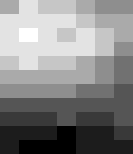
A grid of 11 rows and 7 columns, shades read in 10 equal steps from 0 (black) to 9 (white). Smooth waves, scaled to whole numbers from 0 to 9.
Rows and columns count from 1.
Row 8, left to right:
3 3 3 3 3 3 3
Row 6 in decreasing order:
6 6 6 6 6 5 4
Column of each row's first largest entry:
2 1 2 1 2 1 1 1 4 7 1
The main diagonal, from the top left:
6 8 8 8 6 5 3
